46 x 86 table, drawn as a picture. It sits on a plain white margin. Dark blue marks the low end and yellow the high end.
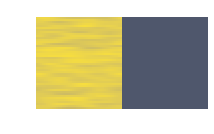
It is made of 1 by 2 panels. Panel 1,1: very high, streaked across, faint in contrast. Panel 1,2: low, flat.
